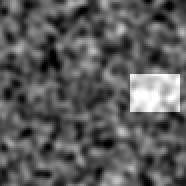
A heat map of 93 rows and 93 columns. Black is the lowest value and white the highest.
In the middle right lies a patch that is higher than the rest. The ninth with the highest average is the middle right. No regular stripes run through it. Most values sit low, with a long tail of high ones.
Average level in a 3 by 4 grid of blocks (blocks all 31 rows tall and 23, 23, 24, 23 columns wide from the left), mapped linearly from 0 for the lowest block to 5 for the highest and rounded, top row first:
1 0 1 0 | 0 0 2 5 | 1 0 1 0
